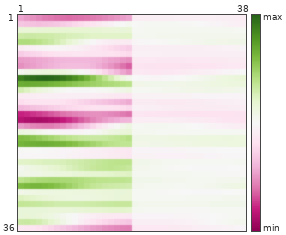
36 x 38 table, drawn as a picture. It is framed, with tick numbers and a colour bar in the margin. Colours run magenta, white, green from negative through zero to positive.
The bottom right is the smoothest part. The grain runs across in streaks. A vertical seam about 50% of the way across splits the table, and the right part is calmer.
